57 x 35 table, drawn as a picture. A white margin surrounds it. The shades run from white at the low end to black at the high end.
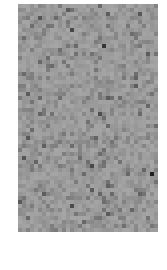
Odd rows or columns: none. Average level on the scale: 40%. Mirror symmetry: none. Seam: none. Grain: fine. Histogram: skewed, a long tail of high values. Stripes: none.
